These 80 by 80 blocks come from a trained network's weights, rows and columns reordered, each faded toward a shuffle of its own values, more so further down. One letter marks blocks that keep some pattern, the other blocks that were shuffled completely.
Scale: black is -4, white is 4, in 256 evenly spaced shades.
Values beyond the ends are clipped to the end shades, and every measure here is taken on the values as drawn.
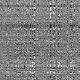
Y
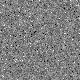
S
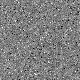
S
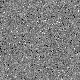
S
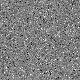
S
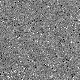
S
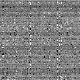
Y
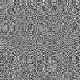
Y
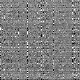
Y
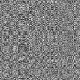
Y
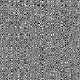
Y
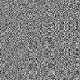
Y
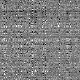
Y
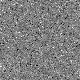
S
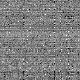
Y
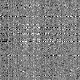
Y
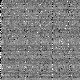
Y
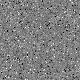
S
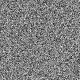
S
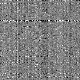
Y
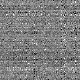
Y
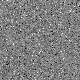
S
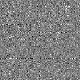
Y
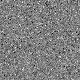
S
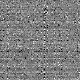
Y
